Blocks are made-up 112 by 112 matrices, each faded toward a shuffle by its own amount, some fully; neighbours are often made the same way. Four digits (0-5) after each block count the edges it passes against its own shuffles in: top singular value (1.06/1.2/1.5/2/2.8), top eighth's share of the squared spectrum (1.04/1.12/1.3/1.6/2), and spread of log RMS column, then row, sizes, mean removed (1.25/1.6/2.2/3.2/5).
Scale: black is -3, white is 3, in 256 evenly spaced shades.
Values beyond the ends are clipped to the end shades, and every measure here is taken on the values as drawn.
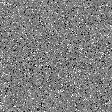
2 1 0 0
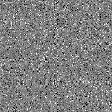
4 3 1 1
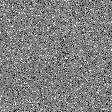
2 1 0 0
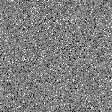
3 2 0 1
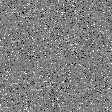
2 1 0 1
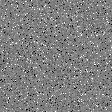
1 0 0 0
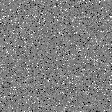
2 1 0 0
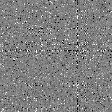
4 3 2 2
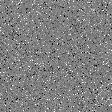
2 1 0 0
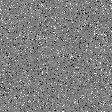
1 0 0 0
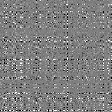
5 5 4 4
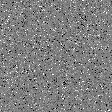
1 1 0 0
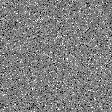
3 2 0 1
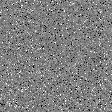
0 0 0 0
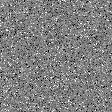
0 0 0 0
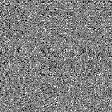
4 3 2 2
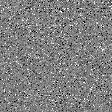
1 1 1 2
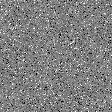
0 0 0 0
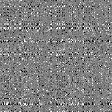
5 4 3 3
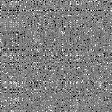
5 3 2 3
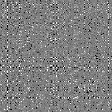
5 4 3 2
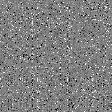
4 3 2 1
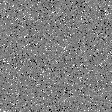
2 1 0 0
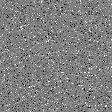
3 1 0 0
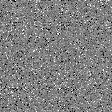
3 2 0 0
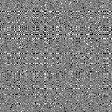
5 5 3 4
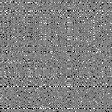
5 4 2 3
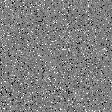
3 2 1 1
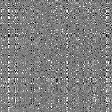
5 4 3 3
